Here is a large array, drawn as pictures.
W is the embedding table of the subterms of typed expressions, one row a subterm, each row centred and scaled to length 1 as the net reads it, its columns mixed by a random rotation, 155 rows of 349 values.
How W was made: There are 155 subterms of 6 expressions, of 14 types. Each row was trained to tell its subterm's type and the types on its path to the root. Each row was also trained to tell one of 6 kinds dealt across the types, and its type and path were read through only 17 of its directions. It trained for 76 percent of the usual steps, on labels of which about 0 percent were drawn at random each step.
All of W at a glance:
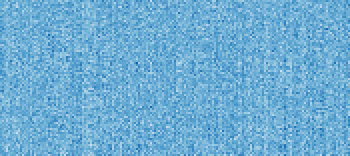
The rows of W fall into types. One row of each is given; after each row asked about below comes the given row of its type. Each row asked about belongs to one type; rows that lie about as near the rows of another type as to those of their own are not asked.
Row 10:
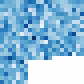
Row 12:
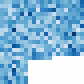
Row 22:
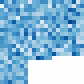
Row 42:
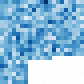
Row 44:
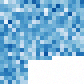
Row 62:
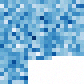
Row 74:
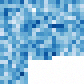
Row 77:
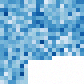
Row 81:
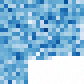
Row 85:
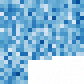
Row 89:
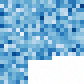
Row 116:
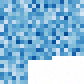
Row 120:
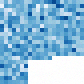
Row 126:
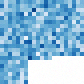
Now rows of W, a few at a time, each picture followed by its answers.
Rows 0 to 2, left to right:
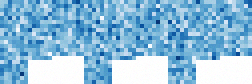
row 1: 22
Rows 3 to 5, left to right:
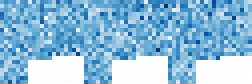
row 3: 42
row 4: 44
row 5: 116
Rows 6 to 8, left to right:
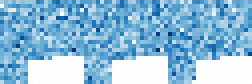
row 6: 120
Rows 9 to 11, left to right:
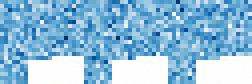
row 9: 22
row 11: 116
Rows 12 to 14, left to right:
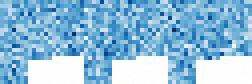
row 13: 120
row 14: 44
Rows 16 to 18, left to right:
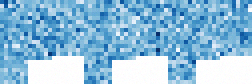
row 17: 126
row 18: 126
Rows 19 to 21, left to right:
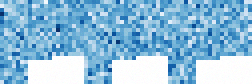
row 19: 74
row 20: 42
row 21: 89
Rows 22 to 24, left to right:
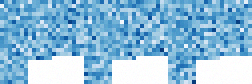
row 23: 44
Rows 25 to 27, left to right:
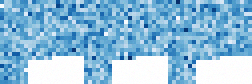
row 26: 12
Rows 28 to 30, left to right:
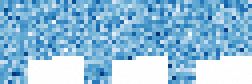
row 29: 22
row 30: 116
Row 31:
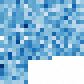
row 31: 126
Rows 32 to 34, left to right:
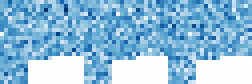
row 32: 12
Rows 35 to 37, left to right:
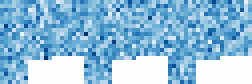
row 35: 10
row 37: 89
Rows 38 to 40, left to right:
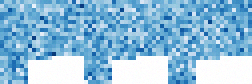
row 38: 62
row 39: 85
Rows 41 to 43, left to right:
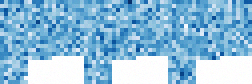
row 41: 77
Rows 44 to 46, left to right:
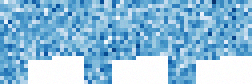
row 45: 74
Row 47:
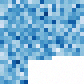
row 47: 42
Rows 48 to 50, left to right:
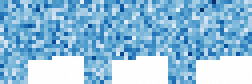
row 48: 116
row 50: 42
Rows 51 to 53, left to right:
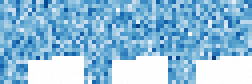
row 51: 12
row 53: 12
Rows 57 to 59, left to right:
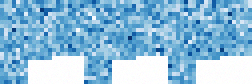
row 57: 42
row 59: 74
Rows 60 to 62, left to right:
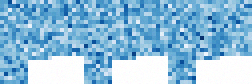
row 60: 12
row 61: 89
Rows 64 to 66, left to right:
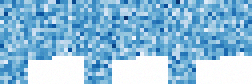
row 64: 89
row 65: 120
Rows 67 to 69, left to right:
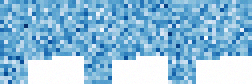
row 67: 81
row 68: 89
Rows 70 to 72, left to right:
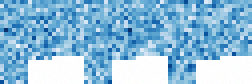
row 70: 44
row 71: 89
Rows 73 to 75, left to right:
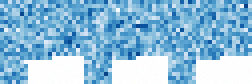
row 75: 42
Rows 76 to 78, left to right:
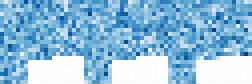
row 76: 44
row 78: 81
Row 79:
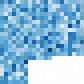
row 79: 42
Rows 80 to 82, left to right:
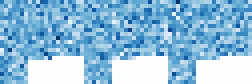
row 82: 116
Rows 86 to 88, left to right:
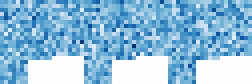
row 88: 126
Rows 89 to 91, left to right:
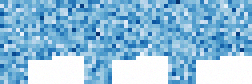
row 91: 42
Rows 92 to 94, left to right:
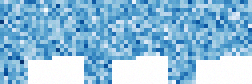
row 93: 89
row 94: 85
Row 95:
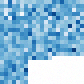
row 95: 120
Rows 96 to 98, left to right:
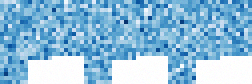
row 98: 10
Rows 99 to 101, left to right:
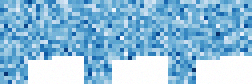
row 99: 10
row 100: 12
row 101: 62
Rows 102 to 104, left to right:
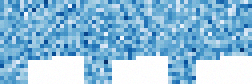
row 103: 62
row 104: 62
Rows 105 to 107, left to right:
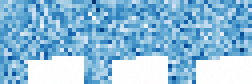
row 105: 10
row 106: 116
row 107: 126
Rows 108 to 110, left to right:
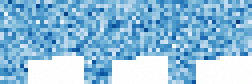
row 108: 44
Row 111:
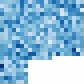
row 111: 126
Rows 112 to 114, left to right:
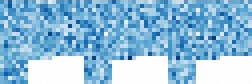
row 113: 12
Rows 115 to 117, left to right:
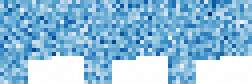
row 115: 62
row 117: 116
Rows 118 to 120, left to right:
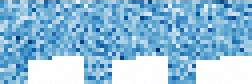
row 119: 120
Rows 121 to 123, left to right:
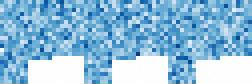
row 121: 89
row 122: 89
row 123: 81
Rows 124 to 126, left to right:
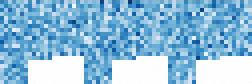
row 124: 85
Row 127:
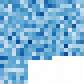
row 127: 116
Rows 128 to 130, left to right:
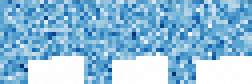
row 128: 12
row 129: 62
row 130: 10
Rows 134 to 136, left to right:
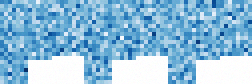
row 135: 62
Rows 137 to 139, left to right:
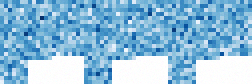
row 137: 120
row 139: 44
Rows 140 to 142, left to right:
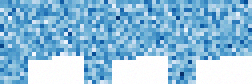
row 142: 85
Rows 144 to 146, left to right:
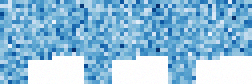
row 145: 126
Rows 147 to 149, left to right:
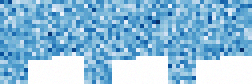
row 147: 62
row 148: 22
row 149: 62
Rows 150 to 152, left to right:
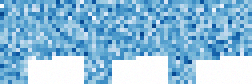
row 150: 81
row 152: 81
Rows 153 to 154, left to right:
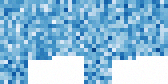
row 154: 44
